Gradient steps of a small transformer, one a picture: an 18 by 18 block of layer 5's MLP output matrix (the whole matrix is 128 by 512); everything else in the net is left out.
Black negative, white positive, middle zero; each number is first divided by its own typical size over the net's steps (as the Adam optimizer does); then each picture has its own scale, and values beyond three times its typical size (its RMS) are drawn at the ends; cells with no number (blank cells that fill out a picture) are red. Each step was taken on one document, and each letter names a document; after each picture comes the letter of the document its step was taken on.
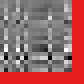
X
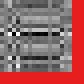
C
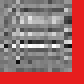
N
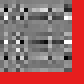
X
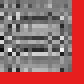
C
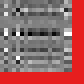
N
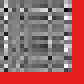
X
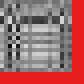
C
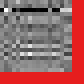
N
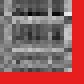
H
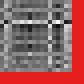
H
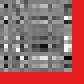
X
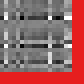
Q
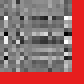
X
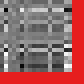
Q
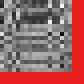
C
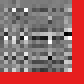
Q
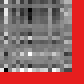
N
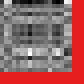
H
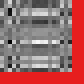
C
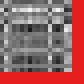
H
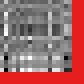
N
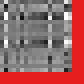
X
